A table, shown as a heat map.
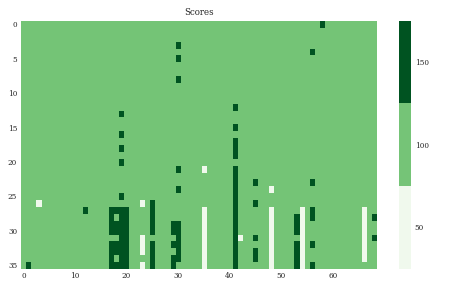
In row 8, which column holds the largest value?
30
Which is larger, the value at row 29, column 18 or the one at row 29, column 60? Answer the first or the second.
the first
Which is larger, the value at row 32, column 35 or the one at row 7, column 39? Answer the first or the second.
the second
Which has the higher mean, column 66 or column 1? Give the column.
1
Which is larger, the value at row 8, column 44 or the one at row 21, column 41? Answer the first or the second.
the second
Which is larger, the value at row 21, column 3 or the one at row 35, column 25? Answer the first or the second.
the second
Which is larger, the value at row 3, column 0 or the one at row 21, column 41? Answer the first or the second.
the second
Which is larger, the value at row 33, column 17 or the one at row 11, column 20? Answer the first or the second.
the first
